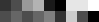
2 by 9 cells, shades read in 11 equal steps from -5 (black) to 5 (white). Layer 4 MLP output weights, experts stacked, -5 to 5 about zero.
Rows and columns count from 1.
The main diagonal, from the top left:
-3 -1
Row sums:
2 -13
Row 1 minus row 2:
-1 -1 3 3 -4 -2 1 6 10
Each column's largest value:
-2 -1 1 2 0 -3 4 4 5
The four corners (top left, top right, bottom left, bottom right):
-3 5 -2 -5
